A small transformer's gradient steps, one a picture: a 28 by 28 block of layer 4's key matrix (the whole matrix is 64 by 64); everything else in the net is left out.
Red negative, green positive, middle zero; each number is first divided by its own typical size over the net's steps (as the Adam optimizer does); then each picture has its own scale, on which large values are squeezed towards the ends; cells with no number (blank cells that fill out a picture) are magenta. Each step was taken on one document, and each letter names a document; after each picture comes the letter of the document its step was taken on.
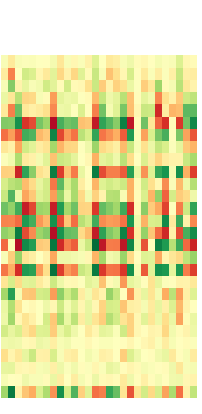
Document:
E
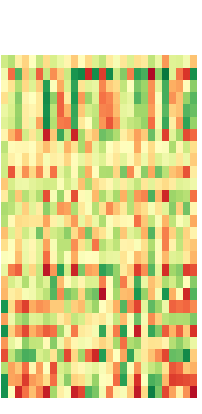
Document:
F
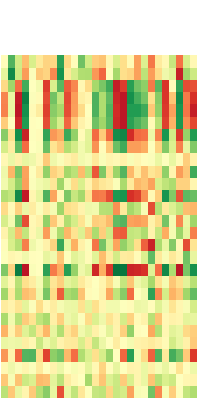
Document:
F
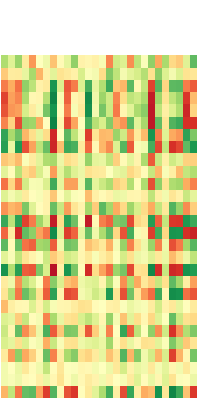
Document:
F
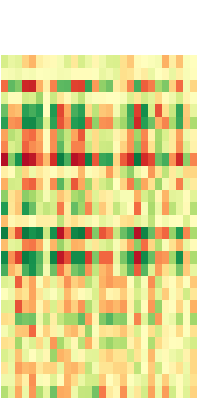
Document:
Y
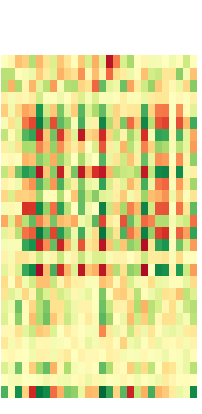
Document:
E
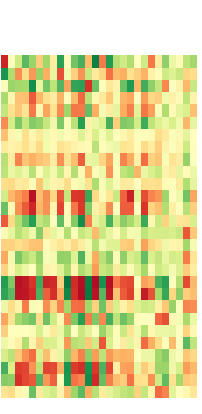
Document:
Y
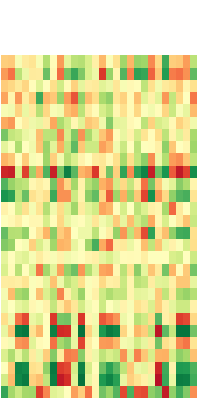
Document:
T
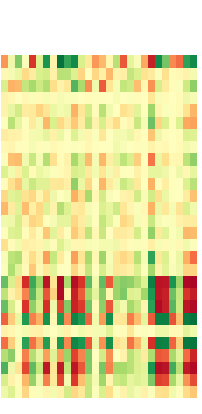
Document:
Y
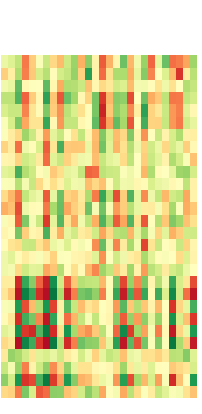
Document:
F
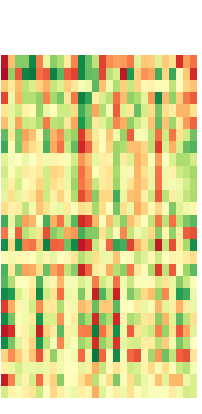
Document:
F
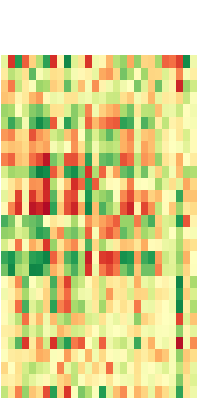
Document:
Y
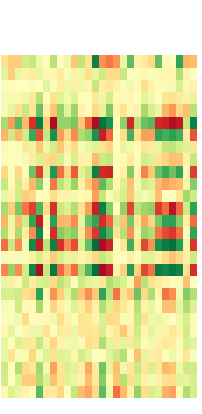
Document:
E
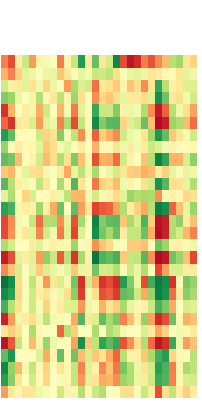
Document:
Y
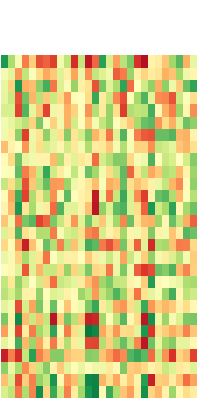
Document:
F
